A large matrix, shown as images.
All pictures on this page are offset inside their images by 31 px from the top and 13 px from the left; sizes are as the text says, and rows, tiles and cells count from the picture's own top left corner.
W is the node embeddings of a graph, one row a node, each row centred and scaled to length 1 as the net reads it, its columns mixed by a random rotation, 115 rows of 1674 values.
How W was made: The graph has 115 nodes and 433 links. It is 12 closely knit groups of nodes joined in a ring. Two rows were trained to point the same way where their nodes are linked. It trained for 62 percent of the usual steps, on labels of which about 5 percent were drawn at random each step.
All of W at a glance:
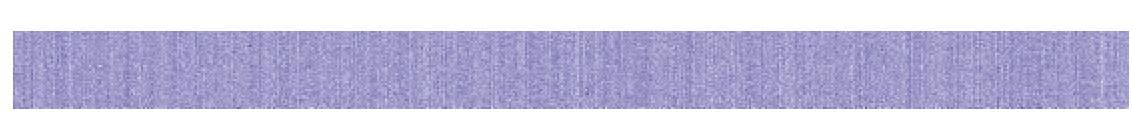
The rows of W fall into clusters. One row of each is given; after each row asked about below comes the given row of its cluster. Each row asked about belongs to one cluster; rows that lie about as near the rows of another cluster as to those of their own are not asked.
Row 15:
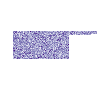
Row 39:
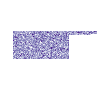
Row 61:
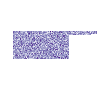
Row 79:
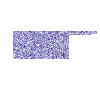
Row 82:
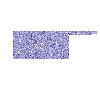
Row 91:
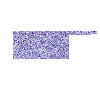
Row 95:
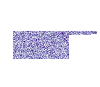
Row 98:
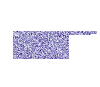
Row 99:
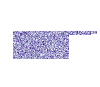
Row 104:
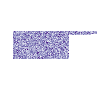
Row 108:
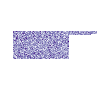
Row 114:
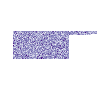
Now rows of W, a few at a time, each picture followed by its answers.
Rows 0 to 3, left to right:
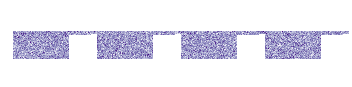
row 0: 91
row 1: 79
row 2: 95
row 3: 15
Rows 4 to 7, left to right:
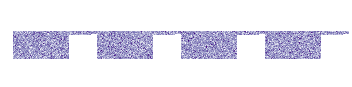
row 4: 39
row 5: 79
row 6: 99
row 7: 104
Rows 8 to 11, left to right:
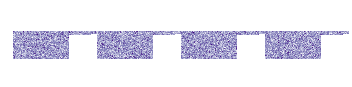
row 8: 95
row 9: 114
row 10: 99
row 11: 82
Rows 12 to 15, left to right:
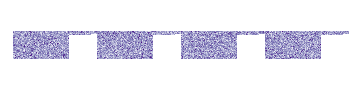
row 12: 79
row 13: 91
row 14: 95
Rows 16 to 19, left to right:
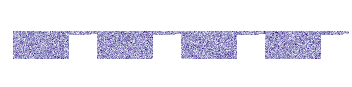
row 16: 61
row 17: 104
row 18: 114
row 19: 99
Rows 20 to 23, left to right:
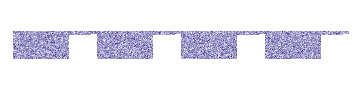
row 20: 95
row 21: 82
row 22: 82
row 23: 15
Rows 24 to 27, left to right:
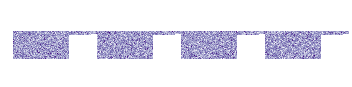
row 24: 114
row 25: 99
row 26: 114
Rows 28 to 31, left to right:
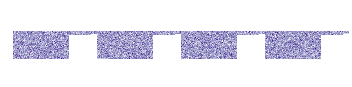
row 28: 61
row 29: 114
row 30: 79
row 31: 99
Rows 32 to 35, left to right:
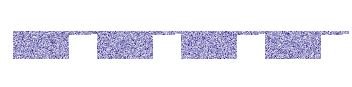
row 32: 95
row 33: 99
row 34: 98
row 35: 15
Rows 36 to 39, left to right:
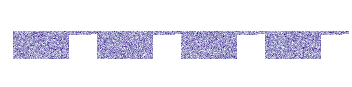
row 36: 39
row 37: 15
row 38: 91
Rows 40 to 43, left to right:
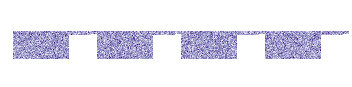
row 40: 91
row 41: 82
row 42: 61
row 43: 15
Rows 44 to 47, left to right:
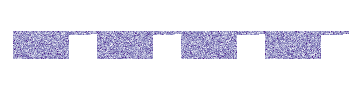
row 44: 114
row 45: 15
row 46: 114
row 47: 82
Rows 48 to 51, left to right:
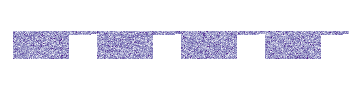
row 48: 39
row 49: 95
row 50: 15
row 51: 98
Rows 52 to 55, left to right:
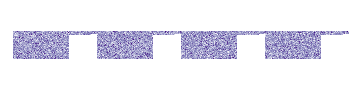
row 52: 98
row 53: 79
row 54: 39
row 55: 95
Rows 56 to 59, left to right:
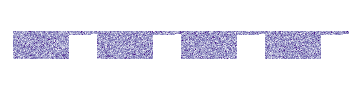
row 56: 79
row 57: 114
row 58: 104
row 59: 95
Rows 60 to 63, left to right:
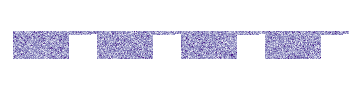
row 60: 39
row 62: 79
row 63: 98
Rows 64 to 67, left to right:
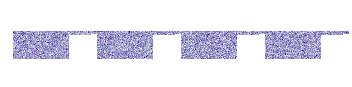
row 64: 91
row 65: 108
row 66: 104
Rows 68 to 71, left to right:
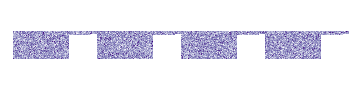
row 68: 61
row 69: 108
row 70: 95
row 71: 39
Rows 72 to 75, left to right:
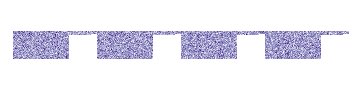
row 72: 91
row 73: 104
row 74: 95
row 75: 82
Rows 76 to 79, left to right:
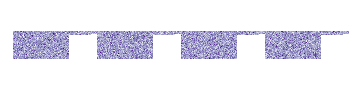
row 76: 99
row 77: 61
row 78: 114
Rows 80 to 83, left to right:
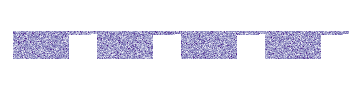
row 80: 91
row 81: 108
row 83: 98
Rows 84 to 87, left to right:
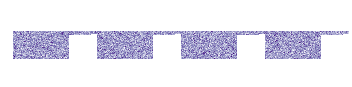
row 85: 15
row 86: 82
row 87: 91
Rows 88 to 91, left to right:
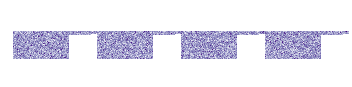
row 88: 39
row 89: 104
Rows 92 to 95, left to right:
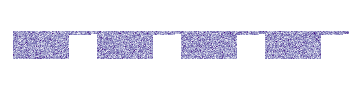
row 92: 82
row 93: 15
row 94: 95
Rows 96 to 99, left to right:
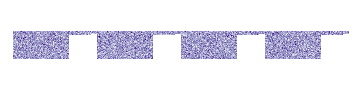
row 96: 99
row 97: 39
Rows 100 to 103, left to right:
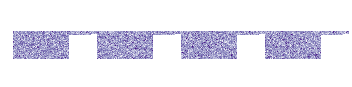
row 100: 61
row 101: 39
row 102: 79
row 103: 79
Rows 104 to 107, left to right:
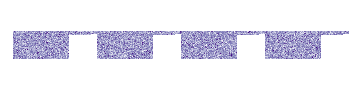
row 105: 114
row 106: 79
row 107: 82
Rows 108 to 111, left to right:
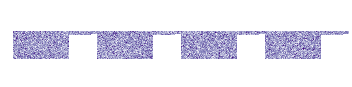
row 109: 91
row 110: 39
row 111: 39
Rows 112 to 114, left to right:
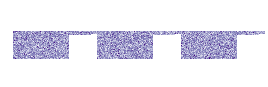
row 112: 108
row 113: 61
